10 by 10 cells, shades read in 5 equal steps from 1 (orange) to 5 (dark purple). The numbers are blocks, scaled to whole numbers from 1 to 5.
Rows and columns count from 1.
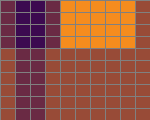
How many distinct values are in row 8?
2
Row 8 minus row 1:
-1 -1 -1 -1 2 2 2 2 2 0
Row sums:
26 26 26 26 32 32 32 32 32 32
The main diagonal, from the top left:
4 5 5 4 3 3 3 3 3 3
